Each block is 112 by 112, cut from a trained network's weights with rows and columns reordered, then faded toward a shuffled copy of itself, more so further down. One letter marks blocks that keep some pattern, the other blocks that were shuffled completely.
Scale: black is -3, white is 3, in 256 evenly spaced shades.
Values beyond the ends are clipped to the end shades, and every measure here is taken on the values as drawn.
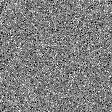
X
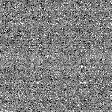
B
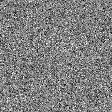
B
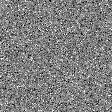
X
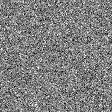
X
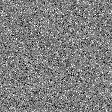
X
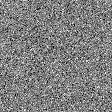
X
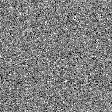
B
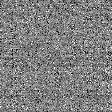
B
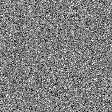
B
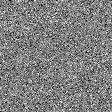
X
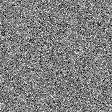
X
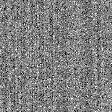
B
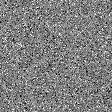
X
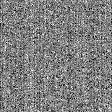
B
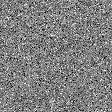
X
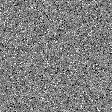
X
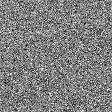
X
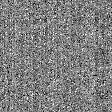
B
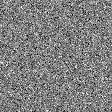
X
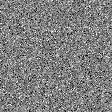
X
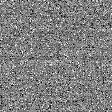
B
